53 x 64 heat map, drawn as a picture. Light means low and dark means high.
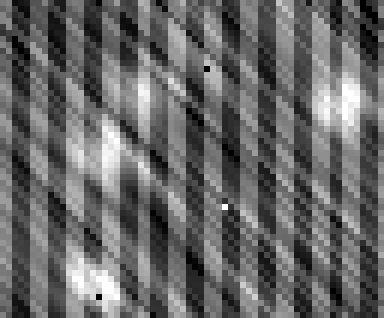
Average level on the scale: 60%. Stripes: upright, repeating 11 times. Dips: four. Lone odd cells: 3, 2 higher and 1 lower than their neighbours.
